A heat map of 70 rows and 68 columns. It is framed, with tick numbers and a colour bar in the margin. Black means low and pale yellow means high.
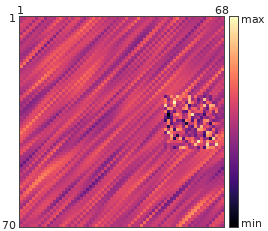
The distribution is heavy-tailed on both sides. An odd patch, rougher than its surroundings, sits in the middle right. Values change most from cell to cell in the middle right. Neither half mirrors the other. No overall slope runs across the table. The grain runs diagonally up to the right.
